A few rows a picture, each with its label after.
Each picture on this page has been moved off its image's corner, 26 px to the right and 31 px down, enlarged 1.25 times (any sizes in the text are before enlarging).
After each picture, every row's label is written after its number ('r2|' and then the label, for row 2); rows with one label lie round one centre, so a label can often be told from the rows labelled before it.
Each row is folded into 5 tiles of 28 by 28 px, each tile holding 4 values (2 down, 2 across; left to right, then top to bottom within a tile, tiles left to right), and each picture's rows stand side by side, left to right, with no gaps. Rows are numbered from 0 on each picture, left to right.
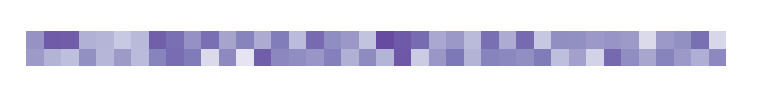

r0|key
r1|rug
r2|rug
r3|rug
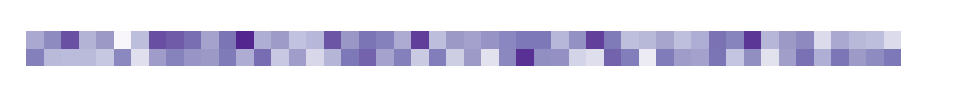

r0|key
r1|key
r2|key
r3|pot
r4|rug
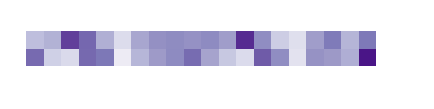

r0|pot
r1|pot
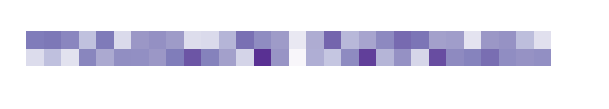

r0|rug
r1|pot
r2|rug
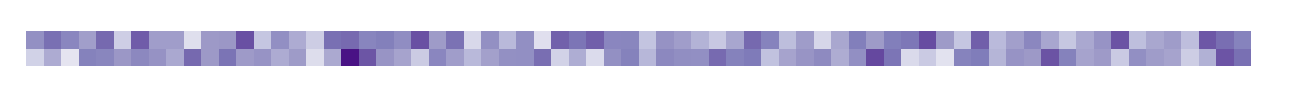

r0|rug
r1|key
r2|rug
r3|rug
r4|key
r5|rug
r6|key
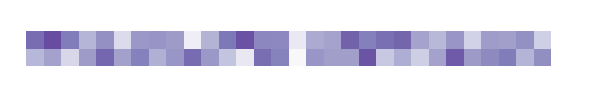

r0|rug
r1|pot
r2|rug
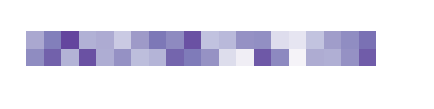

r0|key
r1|pot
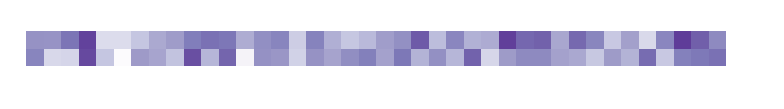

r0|pot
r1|rug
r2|key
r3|key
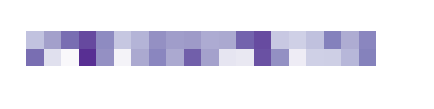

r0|pot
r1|pot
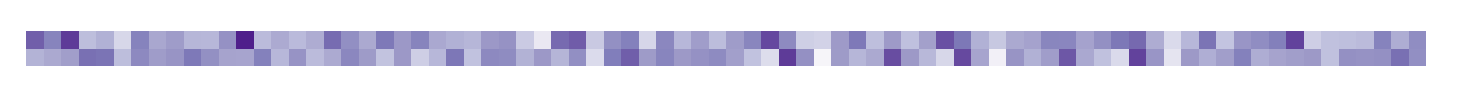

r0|rug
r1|key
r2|rug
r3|rug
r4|pot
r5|pot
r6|pot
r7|key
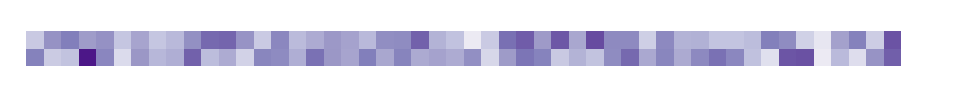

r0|pot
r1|rug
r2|key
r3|rug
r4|pot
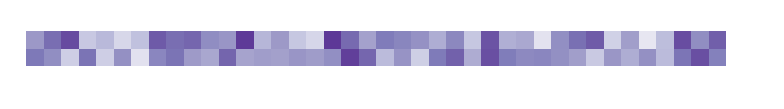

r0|key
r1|key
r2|rug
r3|key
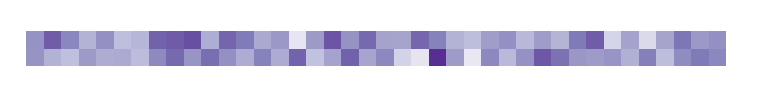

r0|key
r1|key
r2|pot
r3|key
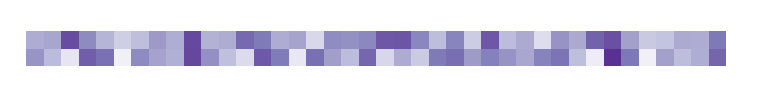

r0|pot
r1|pot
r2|rug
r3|pot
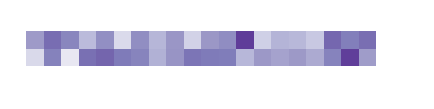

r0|rug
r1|key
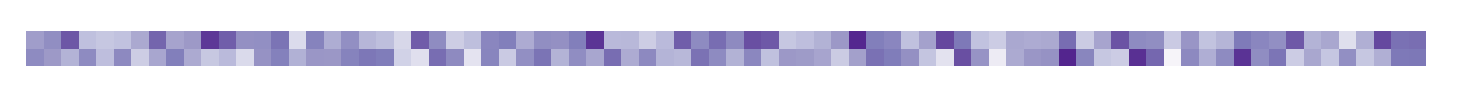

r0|key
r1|rug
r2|pot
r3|key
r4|key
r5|pot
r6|pot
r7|key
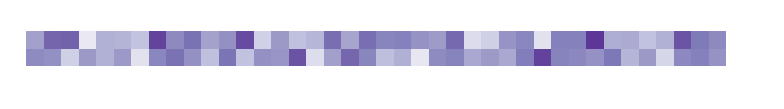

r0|key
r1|key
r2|rug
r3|key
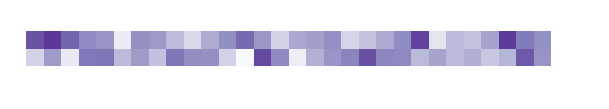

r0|rug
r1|pot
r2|key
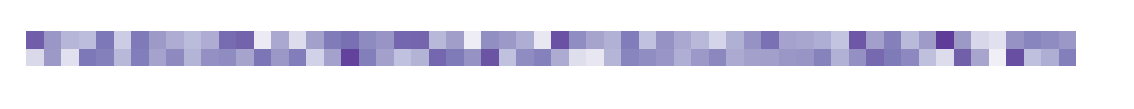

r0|rug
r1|key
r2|rug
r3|rug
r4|key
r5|pot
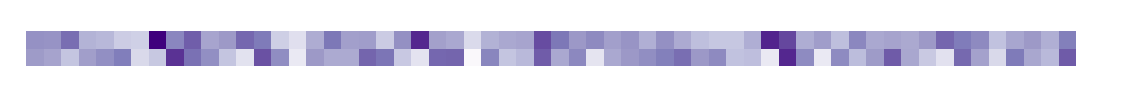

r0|key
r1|pot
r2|pot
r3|rug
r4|pot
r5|pot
